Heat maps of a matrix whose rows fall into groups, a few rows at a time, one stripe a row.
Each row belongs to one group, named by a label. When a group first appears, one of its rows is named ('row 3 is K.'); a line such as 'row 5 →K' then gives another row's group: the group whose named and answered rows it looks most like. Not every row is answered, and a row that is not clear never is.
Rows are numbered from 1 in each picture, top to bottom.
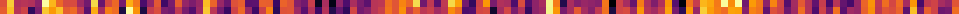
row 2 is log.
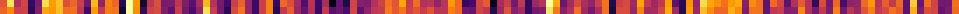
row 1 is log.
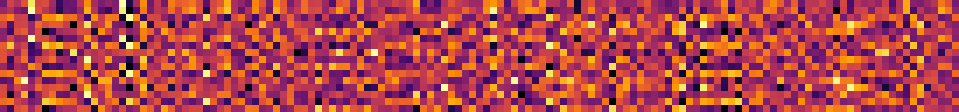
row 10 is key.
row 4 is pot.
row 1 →key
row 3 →log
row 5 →key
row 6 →key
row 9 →pot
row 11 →log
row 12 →key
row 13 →pot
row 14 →pot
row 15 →log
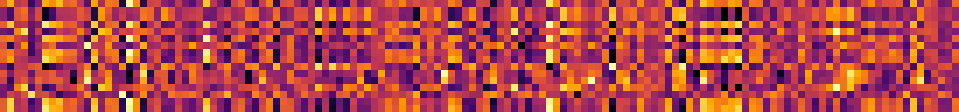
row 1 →log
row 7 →pot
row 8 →log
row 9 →log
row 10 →key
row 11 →pot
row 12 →pot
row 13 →key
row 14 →key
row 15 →log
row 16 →log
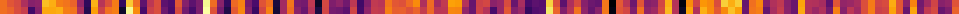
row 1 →log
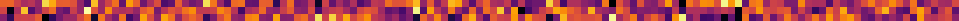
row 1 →log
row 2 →pot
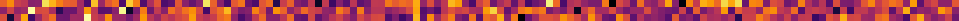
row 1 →log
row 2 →key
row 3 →pot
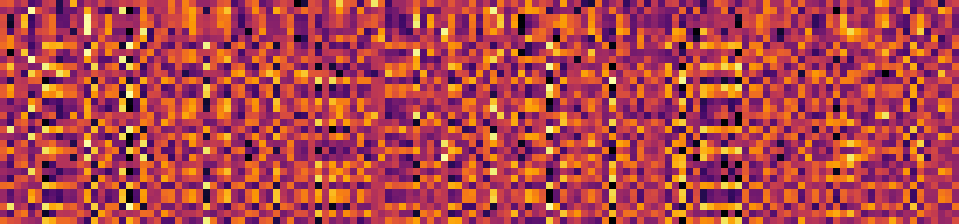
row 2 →key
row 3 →pot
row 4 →pot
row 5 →pot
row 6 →pot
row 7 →log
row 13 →log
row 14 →log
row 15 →key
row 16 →key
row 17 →pot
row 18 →key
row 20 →key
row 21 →pot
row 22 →log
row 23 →pot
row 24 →key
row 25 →key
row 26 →key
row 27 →log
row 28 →key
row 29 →key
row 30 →log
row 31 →key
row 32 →log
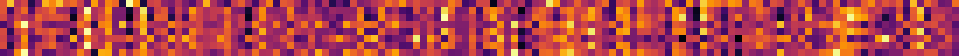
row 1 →log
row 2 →pot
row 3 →pot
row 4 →key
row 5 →pot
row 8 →key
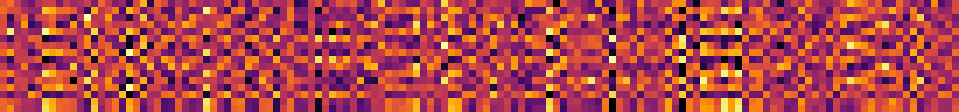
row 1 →pot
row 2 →log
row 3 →pot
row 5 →log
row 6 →key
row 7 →pot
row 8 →log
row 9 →key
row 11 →log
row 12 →pot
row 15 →log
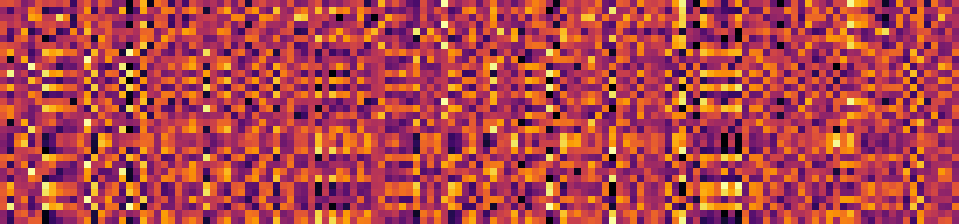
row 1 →pot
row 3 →pot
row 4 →pot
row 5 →pot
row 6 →key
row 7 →pot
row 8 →log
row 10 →key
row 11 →log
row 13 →log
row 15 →pot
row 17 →pot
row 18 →pot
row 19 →key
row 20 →key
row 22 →key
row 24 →pot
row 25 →key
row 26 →key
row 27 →log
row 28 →log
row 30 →log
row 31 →key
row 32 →key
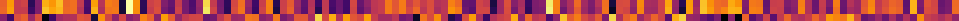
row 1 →log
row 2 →log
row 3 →key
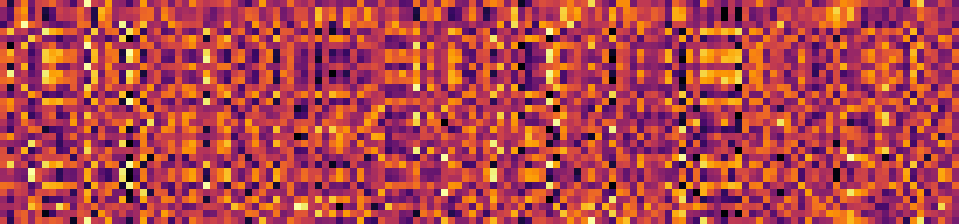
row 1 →pot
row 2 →key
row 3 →key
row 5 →log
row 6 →key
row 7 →pot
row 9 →log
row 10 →pot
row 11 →log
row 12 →log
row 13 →pot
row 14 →key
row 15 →log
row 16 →pot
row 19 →key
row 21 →key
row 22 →pot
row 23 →pot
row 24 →log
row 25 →key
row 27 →log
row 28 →pot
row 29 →key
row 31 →key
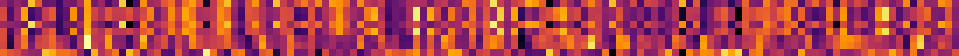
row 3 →pot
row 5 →pot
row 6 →pot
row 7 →pot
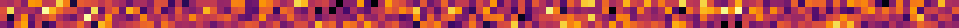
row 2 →log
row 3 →pot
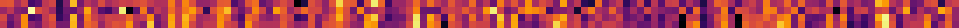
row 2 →key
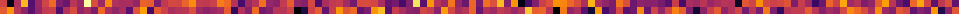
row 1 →pot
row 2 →pot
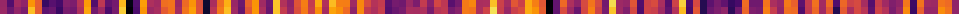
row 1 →key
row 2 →key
